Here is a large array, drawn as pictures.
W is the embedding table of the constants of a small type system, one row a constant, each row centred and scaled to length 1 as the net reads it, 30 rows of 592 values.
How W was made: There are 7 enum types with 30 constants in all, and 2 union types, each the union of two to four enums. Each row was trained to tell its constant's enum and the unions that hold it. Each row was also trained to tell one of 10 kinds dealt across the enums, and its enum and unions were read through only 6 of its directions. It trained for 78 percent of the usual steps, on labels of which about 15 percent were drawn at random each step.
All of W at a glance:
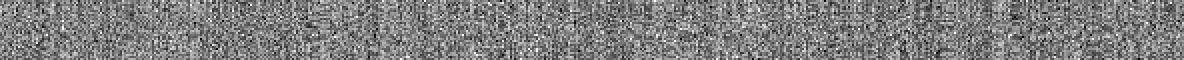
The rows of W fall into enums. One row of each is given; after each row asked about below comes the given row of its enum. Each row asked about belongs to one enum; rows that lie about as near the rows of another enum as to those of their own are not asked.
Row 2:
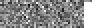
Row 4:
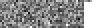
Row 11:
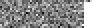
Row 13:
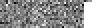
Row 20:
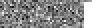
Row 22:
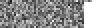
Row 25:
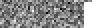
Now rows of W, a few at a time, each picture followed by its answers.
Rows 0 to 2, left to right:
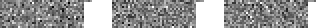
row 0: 4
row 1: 20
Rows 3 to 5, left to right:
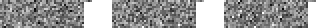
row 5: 2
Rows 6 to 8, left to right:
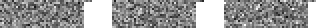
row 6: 13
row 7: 2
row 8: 4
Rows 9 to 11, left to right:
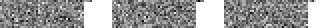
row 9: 2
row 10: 13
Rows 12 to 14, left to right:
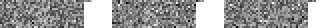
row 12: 4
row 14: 25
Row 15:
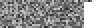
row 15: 20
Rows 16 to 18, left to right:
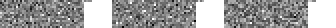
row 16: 20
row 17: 11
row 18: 2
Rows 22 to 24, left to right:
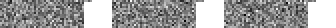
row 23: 20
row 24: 13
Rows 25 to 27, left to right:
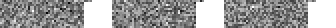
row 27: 22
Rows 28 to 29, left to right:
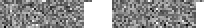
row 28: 13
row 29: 22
